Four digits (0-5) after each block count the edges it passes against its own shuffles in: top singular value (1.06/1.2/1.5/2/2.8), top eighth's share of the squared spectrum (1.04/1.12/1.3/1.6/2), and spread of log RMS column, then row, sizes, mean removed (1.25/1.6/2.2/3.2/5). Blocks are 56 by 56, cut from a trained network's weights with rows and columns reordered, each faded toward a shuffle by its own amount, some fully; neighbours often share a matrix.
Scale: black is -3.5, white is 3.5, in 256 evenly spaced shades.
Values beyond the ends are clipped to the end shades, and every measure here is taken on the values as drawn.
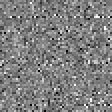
3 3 0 2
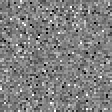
0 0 0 0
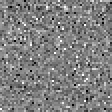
2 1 0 0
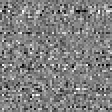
3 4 0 3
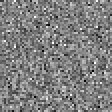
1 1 0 0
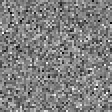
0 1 0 0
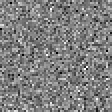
1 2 1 0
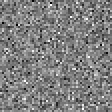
0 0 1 0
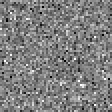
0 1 0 0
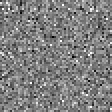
1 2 0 1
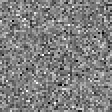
0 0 0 0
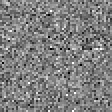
1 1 0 1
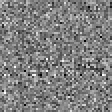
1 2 0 1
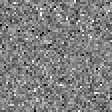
0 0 0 0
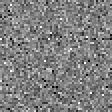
1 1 0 1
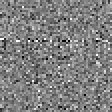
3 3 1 2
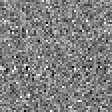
2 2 1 1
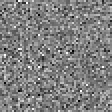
2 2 1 1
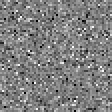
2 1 0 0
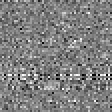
4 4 0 3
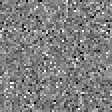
2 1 0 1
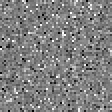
0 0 0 1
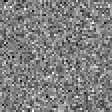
0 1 0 0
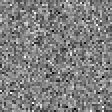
0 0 0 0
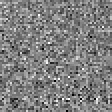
1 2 0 1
